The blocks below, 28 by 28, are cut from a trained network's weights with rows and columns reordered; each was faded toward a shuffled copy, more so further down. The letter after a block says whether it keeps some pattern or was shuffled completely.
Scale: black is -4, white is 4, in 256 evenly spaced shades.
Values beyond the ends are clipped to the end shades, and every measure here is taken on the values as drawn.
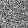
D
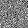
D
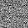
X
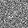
D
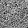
D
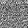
X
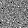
D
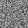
X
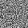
X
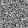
D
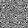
X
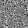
D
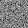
D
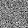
X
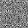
X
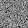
D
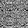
X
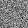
D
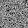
D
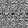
X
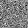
D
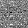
X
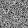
D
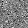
D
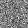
D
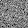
D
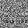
X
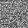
X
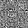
X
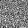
X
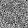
X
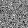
D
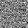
X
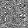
X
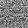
X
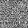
X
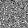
D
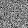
D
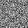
X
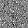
X
